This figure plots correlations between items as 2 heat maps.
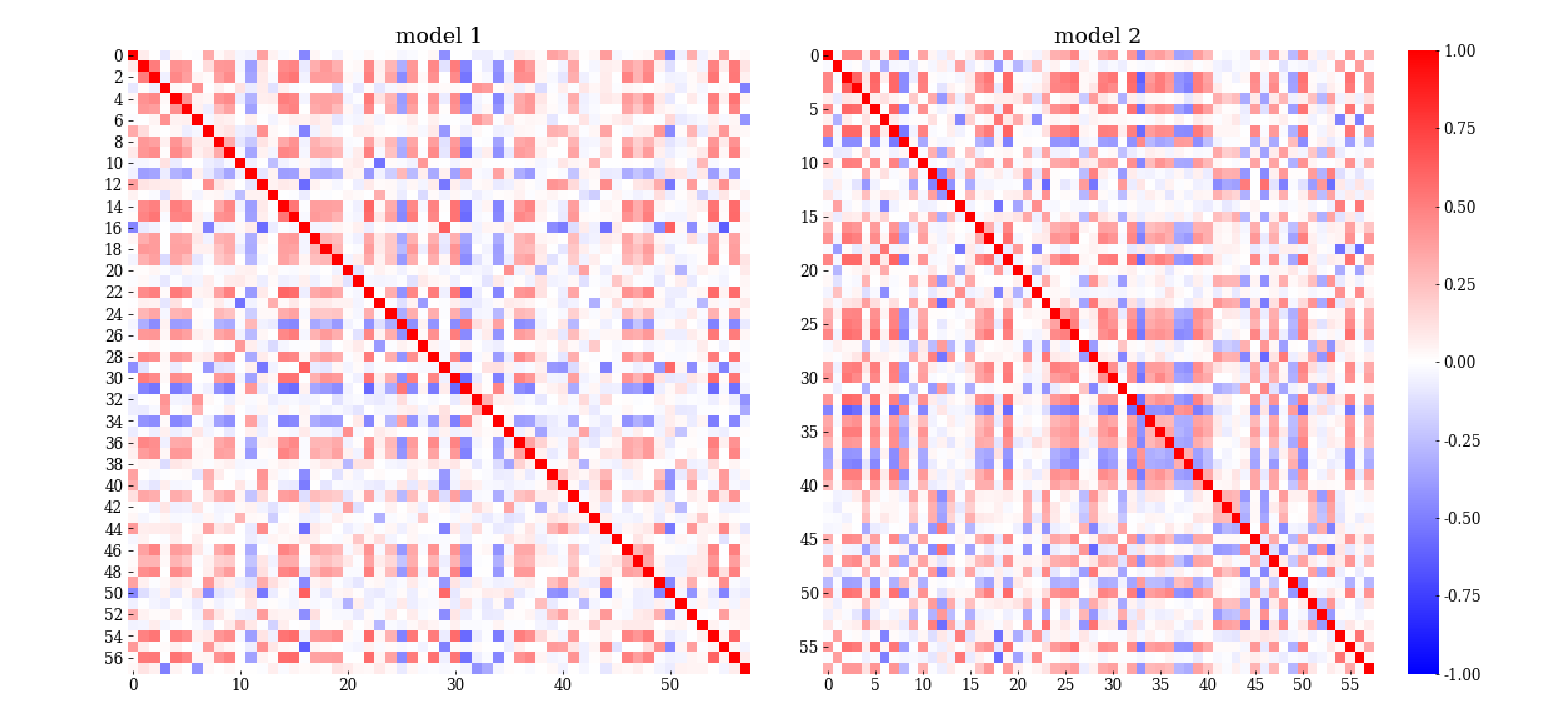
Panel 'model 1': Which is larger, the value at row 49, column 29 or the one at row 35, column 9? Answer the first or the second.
the second
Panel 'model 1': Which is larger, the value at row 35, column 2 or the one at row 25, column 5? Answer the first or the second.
the first
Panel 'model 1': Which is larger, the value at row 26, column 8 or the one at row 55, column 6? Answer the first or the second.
the first
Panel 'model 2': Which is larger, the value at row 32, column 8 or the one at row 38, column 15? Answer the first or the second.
the second
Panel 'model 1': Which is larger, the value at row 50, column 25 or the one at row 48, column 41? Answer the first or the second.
the second
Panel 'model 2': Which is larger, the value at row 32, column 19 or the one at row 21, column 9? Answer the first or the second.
the first
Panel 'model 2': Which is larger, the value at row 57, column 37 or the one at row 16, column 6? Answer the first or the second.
the second
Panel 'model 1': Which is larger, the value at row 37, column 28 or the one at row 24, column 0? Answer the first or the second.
the first
